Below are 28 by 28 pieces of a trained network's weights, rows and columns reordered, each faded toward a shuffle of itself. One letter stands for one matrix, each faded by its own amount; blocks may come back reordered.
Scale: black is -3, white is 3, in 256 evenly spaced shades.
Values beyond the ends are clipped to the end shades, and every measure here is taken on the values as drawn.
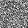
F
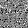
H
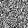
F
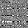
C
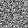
F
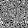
H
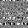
C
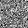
F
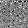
H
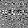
C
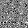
H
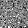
H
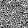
F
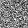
F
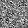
F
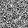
F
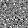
H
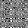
C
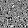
H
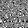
H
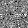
H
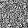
F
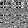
C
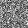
F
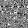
H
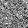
F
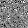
H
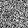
F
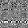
C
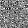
H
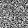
F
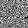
H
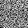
F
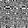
C
